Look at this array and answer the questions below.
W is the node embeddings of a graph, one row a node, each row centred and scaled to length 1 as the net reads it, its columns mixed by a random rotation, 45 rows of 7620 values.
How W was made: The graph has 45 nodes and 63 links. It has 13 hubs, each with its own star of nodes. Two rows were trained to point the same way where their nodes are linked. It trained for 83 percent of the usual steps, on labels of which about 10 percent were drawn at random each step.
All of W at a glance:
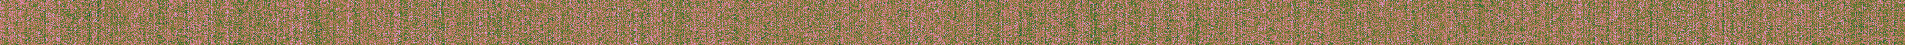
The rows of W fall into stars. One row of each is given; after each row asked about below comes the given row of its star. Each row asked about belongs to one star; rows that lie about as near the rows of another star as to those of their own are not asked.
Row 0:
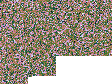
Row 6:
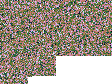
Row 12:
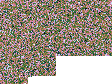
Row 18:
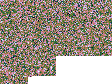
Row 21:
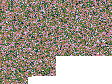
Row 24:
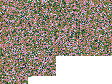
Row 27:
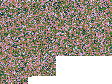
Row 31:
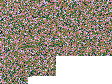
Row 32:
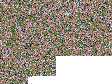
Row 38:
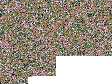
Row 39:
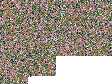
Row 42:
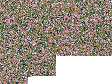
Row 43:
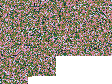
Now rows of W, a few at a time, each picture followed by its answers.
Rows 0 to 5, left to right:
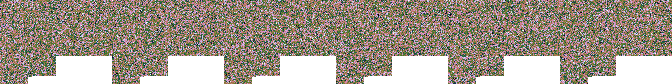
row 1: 32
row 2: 12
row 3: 38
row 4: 6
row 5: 31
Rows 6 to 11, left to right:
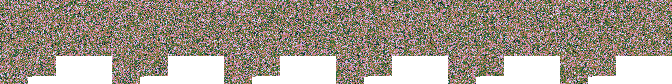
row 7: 42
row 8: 24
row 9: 27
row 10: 43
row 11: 27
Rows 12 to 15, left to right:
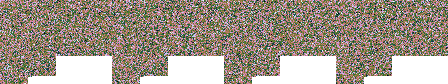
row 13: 0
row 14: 18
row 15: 39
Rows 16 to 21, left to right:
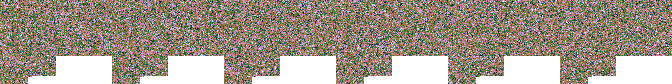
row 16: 0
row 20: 31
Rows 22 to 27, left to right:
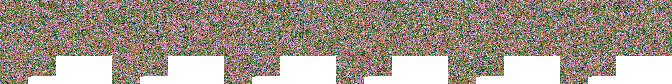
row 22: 24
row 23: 0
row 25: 21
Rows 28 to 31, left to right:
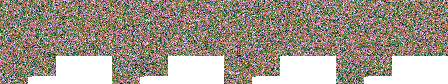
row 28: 32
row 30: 18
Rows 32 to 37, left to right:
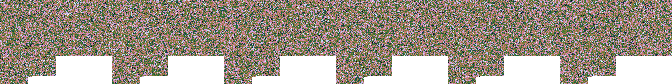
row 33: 39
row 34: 21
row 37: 31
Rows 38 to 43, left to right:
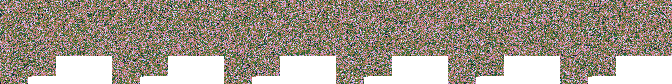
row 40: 32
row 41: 6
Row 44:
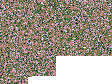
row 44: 24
